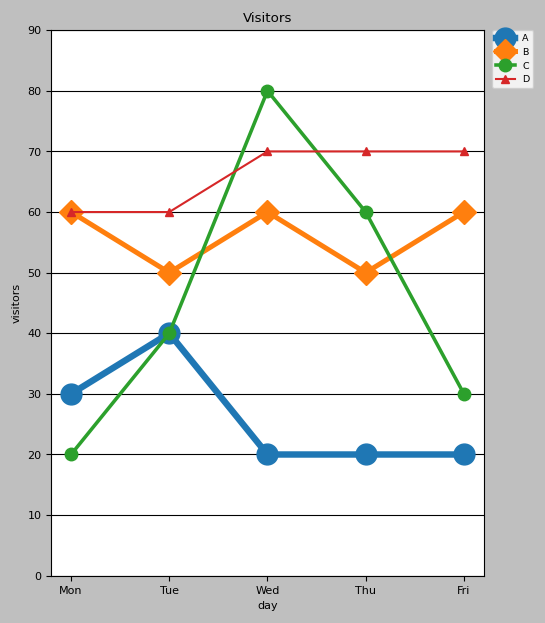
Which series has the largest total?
D
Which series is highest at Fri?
D
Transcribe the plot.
Title: Visitors
x-axis: day, ticks Mon Tue Wed Thu Fri
y-axis: visitors, ticks 0 10 20 30 40 50 60 70 80 90
Legend: A, B, C, D
Values:
A: 30 40 20 20 20
B: 60 50 60 50 60
C: 20 40 80 60 30
D: 60 60 70 70 70
